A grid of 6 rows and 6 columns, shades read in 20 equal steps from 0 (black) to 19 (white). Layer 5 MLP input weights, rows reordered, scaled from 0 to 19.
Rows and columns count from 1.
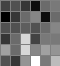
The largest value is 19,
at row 6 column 4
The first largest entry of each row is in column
6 4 6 3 3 4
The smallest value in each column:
0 4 4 1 1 8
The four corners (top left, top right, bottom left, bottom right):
5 9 6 14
